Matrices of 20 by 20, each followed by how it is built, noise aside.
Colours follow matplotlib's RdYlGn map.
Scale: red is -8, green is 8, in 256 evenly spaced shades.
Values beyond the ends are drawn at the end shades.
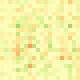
low rank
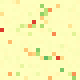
sparse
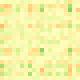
low rank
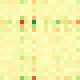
low rank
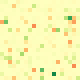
sparse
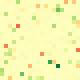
sparse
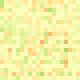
low rank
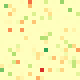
sparse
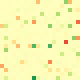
sparse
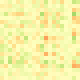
low rank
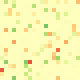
sparse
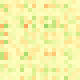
low rank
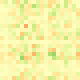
low rank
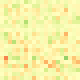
low rank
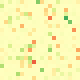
sparse
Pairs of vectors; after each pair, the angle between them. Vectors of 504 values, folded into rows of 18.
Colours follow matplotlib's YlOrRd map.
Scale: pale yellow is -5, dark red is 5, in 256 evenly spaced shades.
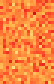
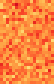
orthogonal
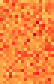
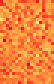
nearly opposite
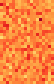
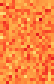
nearly parallel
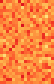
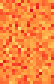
orthogonal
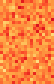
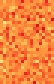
nearly parallel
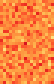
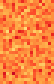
partly opposed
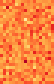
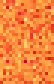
nearly parallel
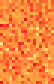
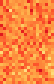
partly aligned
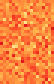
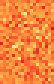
nearly parallel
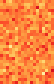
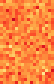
nearly parallel
